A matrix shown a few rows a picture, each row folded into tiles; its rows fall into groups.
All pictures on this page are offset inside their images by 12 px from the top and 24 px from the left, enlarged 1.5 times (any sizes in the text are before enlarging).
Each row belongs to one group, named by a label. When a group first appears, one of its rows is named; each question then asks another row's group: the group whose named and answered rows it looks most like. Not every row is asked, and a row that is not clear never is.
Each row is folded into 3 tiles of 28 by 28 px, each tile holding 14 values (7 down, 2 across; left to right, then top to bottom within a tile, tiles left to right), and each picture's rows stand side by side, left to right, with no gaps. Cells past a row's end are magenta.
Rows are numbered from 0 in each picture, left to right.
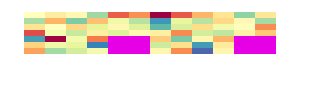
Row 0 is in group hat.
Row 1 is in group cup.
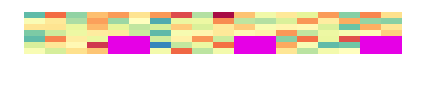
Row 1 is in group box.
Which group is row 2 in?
hat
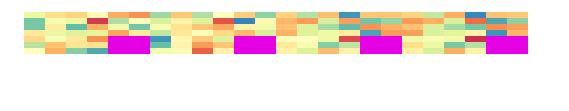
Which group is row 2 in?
hat
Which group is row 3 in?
hat
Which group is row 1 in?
box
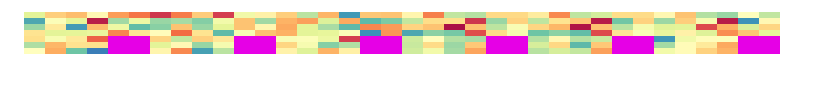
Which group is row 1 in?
cup
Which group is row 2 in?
hat
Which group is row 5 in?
box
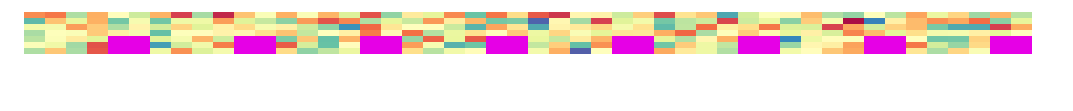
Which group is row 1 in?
box
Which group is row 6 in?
box
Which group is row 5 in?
cup
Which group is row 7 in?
hat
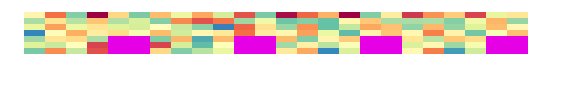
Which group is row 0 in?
box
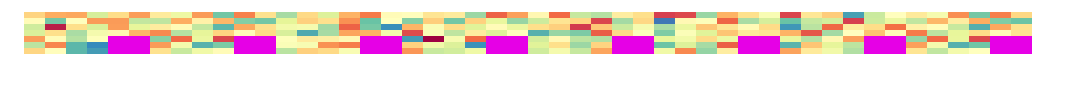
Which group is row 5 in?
box
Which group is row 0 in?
cup
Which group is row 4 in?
box
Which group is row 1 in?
hat
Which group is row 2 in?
box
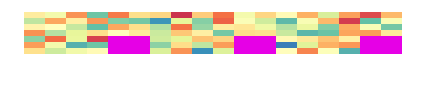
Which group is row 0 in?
hat
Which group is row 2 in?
box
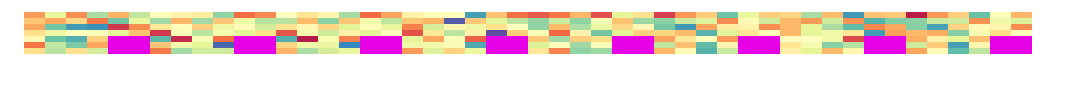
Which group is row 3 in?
hat
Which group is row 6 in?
hat
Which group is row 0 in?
hat
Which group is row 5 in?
cup
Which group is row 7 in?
cup
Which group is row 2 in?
hat
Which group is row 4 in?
cup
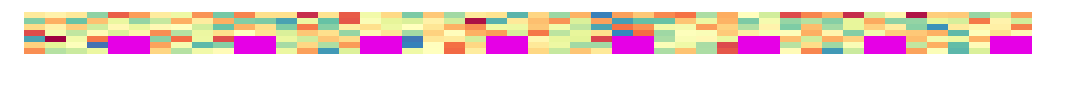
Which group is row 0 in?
hat
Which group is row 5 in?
box
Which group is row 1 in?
hat
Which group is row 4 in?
hat
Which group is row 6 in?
cup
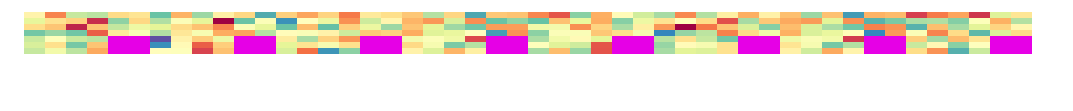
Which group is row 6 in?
hat
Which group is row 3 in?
hat
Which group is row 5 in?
box
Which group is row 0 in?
box
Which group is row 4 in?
box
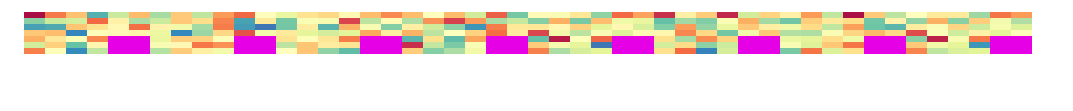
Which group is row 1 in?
box
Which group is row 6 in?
box
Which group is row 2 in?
cup
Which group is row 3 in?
hat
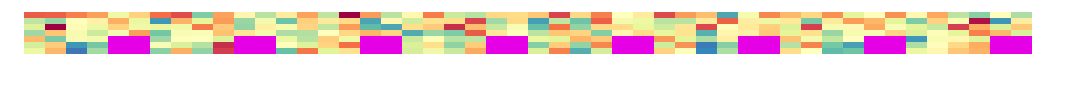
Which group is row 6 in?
cup
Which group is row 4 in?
cup
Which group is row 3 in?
box
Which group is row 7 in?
box
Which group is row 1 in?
box
